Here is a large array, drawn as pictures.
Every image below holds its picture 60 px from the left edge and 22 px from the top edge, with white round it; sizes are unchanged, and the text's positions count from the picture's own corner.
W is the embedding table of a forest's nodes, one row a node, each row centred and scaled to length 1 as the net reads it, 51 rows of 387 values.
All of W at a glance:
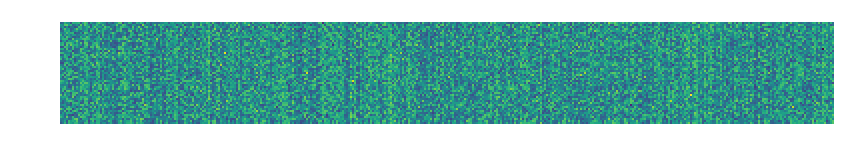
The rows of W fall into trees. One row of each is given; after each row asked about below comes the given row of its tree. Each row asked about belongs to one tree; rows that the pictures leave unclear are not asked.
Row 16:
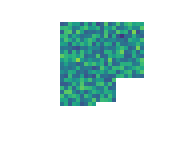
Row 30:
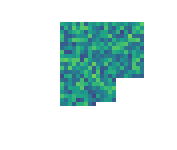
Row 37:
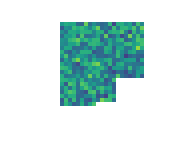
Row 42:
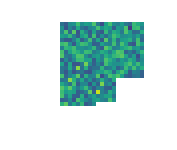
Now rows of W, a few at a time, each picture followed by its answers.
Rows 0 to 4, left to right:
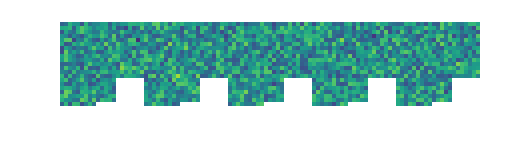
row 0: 16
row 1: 30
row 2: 37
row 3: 16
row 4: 16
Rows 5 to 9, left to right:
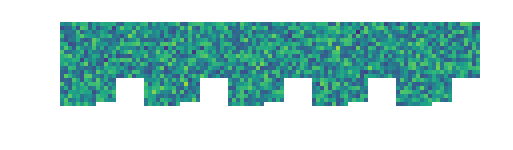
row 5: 30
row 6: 42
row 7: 30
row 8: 37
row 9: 16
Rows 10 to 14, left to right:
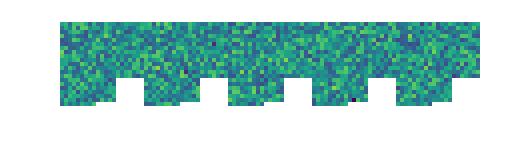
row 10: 30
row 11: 30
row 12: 16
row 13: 37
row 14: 30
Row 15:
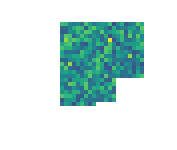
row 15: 37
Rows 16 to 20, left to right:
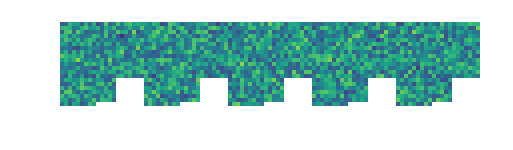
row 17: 37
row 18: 30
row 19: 30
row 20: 16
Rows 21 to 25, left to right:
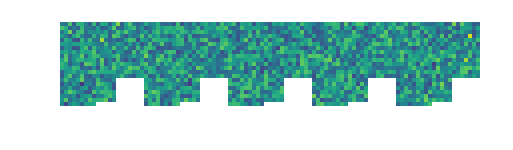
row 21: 16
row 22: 37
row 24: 30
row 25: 16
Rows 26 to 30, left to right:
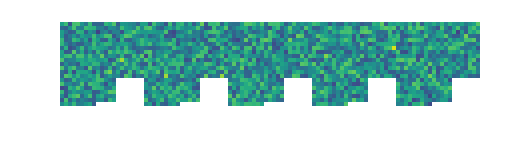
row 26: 30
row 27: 16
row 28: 30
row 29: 37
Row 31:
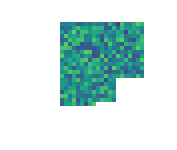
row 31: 37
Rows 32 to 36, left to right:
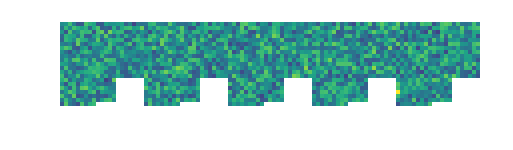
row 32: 37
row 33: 37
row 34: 30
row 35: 16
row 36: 42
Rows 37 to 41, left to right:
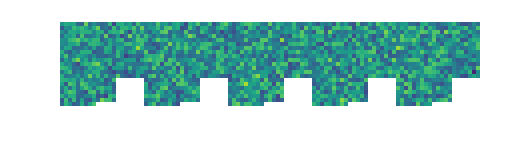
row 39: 30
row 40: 16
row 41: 37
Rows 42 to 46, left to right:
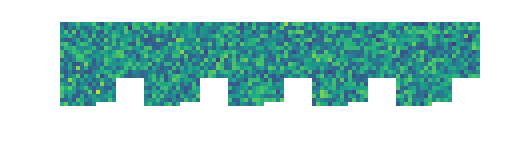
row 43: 30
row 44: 16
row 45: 30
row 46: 37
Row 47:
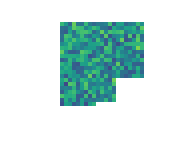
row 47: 37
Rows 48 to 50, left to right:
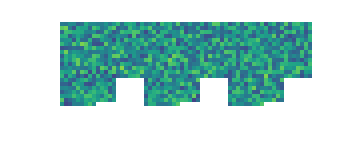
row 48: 16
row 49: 16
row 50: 16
